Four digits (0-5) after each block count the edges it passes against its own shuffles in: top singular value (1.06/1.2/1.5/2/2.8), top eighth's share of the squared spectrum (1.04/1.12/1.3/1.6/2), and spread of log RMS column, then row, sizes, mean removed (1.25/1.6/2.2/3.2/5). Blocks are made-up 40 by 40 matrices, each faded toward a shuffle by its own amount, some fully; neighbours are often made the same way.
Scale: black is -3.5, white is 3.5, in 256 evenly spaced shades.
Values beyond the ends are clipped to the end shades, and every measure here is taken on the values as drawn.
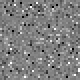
0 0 0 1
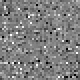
1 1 0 1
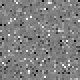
0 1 0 0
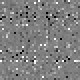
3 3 1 1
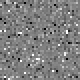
1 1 0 0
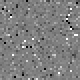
0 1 0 0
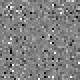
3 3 1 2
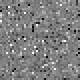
0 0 0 0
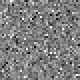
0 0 0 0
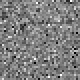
1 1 0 0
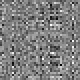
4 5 3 2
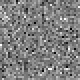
1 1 0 0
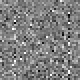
3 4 2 1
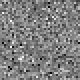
2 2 1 0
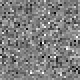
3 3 2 1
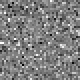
1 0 0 0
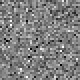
0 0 0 0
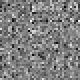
3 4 2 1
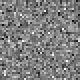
1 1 0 0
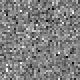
0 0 0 0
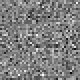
3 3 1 1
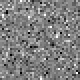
0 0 0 0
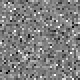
0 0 0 0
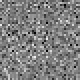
3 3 1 1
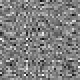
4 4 2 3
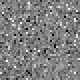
1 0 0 0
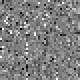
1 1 1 0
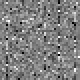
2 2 2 0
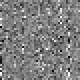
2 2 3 0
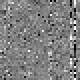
3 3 2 0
